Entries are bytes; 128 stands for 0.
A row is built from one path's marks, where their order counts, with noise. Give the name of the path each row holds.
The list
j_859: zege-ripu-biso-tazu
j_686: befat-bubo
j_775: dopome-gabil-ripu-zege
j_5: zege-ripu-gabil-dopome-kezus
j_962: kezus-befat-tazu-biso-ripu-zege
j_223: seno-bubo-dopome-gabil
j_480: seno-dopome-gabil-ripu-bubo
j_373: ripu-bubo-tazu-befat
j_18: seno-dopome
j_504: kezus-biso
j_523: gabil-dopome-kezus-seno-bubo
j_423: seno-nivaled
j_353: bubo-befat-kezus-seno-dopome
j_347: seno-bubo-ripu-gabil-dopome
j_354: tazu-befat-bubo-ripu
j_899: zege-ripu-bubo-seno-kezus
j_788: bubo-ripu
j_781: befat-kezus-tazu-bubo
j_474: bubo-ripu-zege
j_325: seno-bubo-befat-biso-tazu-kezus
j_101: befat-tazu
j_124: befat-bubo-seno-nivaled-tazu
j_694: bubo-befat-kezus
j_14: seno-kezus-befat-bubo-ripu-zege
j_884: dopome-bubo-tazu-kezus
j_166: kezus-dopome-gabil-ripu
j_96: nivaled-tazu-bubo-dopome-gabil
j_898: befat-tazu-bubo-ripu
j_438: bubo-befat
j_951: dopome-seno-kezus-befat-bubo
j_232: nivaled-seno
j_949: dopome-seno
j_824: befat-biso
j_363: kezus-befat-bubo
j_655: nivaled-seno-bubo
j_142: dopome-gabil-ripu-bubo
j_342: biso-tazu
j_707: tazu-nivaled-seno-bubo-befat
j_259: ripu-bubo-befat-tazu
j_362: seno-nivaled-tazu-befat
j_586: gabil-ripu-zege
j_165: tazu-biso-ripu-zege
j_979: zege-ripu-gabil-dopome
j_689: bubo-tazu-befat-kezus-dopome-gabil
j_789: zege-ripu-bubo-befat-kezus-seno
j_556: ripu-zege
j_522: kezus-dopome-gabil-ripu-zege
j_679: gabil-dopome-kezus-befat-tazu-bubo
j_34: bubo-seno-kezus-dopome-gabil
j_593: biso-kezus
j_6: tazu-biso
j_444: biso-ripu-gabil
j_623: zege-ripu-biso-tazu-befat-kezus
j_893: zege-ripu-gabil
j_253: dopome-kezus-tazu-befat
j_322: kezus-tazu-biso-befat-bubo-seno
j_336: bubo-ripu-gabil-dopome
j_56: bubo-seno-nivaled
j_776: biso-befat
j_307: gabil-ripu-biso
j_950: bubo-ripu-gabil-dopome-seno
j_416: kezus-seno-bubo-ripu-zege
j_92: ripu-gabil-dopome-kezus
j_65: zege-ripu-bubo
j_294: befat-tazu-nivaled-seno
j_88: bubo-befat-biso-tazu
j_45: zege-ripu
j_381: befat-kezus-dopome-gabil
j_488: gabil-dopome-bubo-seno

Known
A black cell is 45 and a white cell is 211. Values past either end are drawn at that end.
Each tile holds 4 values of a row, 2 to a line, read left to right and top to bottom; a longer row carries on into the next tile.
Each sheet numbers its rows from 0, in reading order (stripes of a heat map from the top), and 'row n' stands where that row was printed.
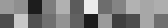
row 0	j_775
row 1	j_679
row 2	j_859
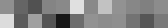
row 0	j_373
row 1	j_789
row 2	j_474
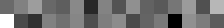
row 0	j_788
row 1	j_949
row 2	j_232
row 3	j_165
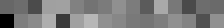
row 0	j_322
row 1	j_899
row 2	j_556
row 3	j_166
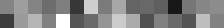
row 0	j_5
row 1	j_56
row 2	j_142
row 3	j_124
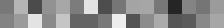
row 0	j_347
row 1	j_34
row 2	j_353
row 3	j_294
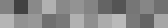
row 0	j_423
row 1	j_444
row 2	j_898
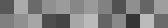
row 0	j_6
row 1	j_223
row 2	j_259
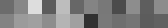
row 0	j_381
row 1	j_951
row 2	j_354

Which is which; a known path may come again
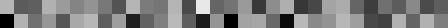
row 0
j_962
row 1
j_223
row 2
j_950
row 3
j_523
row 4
j_325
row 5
j_416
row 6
j_253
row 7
j_92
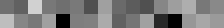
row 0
j_686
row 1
j_322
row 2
j_707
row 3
j_623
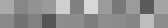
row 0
j_480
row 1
j_65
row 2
j_18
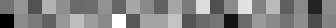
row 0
j_165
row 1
j_504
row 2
j_336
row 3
j_34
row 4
j_789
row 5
j_949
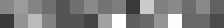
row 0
j_5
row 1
j_488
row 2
j_56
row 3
j_438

